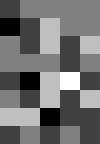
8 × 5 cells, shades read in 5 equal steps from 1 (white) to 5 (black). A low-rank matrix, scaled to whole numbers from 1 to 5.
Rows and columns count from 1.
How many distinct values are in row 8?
2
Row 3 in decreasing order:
4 4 3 2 2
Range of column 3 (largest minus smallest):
3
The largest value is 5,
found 3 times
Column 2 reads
3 4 4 3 5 4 2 3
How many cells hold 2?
8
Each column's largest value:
5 5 5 4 4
